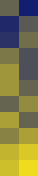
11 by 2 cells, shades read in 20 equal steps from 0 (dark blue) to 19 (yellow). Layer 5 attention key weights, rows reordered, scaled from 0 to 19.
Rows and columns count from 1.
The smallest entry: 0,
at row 1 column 2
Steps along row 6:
down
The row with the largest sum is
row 11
